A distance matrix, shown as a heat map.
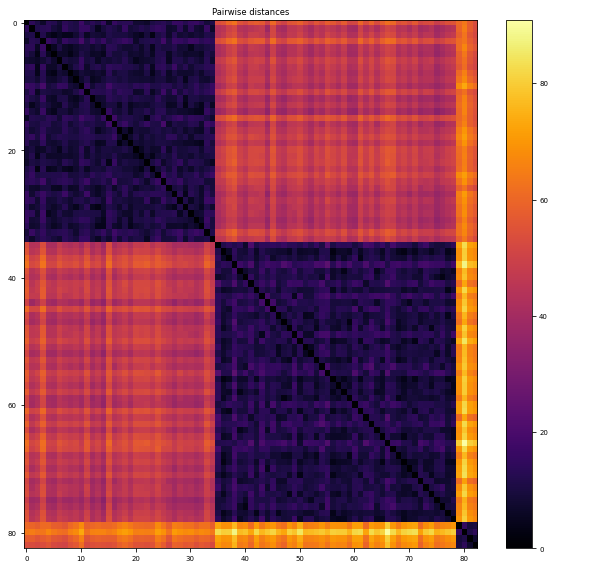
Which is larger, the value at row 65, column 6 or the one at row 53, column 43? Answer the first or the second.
the first
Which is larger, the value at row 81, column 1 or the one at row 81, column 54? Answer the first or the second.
the second
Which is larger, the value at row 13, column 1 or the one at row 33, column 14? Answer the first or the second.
the second
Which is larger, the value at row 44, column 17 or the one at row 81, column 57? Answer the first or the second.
the second
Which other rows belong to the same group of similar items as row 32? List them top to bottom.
0, 1, 2, 3, 4, 5, 6, 7, 8, 9, 10, 11, 12, 13, 14, 15, 16, 17, 18, 19, 20, 21, 22, 23, 24, 25, 26, 27, 28, 29, 30, 31, 33, 34
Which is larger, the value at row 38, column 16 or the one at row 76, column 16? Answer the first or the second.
the first
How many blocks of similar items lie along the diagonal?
3
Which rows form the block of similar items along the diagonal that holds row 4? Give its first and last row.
0 to 34
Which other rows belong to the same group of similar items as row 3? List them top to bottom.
0, 1, 2, 4, 5, 6, 7, 8, 9, 10, 11, 12, 13, 14, 15, 16, 17, 18, 19, 20, 21, 22, 23, 24, 25, 26, 27, 28, 29, 30, 31, 32, 33, 34
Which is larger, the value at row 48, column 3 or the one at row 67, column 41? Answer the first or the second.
the first
